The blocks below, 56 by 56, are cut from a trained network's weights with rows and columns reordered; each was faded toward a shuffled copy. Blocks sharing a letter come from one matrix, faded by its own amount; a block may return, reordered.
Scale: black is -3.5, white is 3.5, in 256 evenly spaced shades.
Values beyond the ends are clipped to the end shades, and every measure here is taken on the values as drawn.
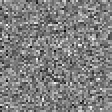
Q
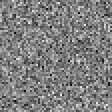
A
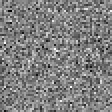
Q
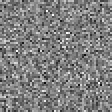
Q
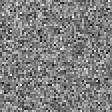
A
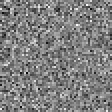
Q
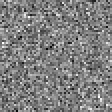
A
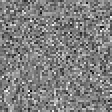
A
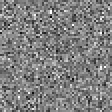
A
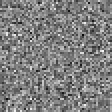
Q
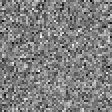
A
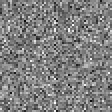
Q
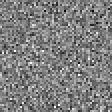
A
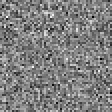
Q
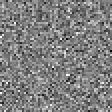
Q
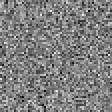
Q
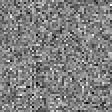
Q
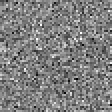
A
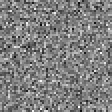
A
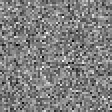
A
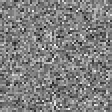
Q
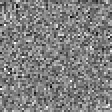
A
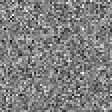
Q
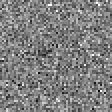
A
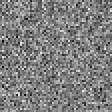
Q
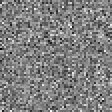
Q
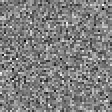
A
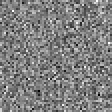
Q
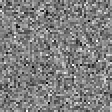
A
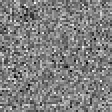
A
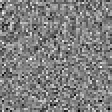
Q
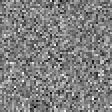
A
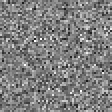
Q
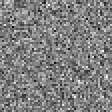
Q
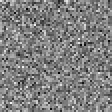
A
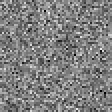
A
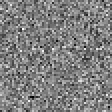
A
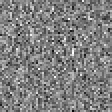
Q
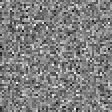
Q
